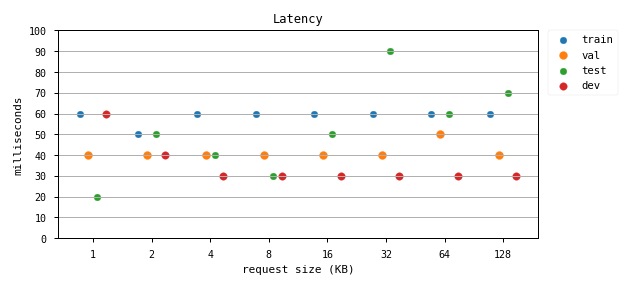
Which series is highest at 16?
train
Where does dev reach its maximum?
1
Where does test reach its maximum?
32
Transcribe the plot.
Title: Latency
x-axis: request size (KB), ticks 1 2 4 8 16 32 64 128
y-axis: milliseconds, ticks 0 10 20 30 40 50 60 70 80 90 100
Legend: train, val, test, dev
Values:
train: 60 50 60 60 60 60 60 60
val: 40 40 40 40 40 40 50 40
test: 20 50 40 30 50 90 60 70
dev: 60 40 30 30 30 30 30 30
